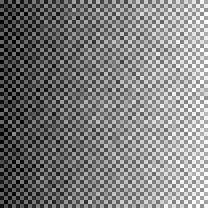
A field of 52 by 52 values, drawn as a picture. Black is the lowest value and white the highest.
Odd rows or columns: none. Grain: checkered. Slope: up to the right. Average level on the scale: 50%. Mirror symmetry: none.
